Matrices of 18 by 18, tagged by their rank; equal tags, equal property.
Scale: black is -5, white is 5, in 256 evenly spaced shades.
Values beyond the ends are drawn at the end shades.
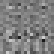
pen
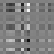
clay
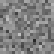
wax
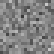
wax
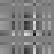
clay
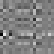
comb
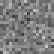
wax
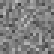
wax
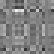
comb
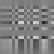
clay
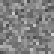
wax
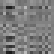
comb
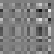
clay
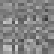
pen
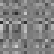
comb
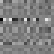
comb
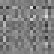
pen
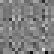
pen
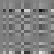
clay
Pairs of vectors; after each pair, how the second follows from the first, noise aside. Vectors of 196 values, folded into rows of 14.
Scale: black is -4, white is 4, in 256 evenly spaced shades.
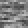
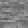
shrunk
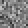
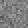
shrunk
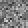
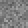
shrunk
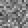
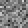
negated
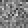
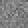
shrunk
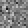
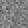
shrunk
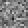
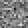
reversed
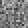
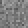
shrunk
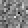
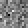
reversed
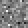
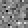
negated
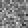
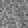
shrunk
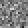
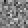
reversed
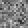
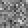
negated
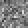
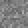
shrunk
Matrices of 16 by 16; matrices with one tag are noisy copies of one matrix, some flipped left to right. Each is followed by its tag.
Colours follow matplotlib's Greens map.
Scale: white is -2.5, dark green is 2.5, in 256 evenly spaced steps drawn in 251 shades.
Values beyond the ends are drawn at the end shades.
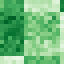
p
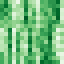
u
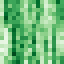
u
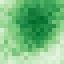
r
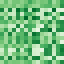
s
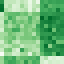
p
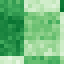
p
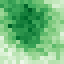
r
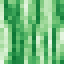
u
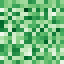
s
